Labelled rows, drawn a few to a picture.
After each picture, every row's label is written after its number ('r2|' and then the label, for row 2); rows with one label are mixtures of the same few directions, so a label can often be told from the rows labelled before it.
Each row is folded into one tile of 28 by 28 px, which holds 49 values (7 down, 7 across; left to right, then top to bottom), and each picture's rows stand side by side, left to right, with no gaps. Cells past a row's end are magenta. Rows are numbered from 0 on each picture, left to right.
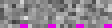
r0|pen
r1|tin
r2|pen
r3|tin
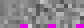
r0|pen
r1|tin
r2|pen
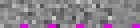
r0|tin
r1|pen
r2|tin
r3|pen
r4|tin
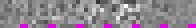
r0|tin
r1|pen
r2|pen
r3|tin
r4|tin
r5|tin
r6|pen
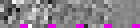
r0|tin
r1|tin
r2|tin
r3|tin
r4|pen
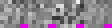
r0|tin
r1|pen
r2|pen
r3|tin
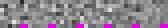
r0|pen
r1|tin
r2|pen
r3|tin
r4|tin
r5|tin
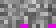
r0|pen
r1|pen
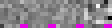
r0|tin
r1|pen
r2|tin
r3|pen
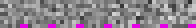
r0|pen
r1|tin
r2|pen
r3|pen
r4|pen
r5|tin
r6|pen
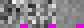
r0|tin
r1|pen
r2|tin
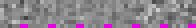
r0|pen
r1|tin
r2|pen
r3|pen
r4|pen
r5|tin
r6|pen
